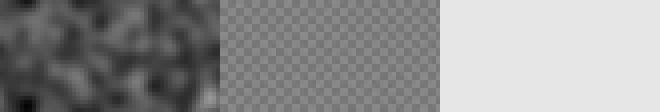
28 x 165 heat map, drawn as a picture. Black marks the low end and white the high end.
It is made of 1 by 3 panels. Panel 1,1: low, blotchy. Panel 1,2: middling, checkered, faint in contrast. Panel 1,3: very high, flat.
